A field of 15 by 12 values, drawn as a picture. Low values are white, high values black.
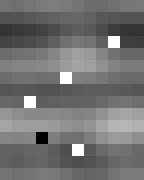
Five lone cells stand out: one far higher and four far lower than their neighbours. Horizontal stripes repeat 3 times down the table. The values are skewed, with a long tail toward low values.
